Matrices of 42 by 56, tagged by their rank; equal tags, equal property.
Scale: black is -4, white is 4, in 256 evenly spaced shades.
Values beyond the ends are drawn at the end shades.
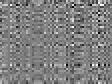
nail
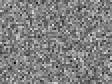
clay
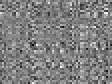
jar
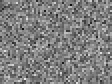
clay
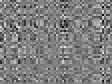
nail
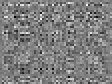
jar
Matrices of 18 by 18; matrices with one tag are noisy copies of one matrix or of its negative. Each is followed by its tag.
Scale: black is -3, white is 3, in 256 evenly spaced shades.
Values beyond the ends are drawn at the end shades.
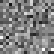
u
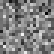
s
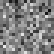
s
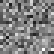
u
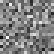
u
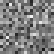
u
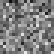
s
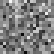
s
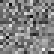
u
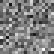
u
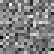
u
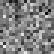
s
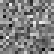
u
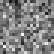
s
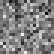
s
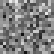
s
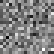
u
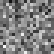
s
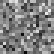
s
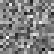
u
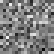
u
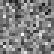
s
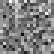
s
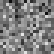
s
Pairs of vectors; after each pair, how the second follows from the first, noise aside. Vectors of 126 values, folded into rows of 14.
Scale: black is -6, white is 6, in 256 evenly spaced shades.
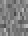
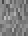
shuffled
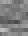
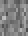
shuffled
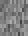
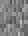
negated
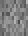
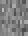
shuffled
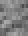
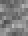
negated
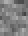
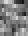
scaled up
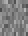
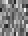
scaled up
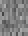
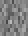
shuffled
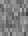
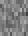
copied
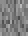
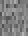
shuffled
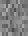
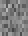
copied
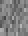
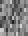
scaled up
